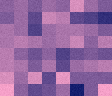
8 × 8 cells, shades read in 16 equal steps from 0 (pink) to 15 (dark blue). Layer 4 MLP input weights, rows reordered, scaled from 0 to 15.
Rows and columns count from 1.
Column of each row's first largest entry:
3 8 3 7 5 5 4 6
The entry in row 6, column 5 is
10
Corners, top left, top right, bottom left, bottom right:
7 8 0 0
